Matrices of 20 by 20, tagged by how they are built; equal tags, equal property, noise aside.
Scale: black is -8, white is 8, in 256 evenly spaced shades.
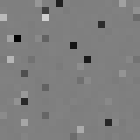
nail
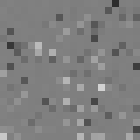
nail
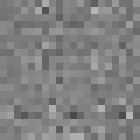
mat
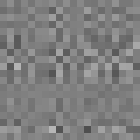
mat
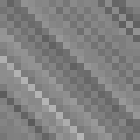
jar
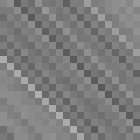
jar
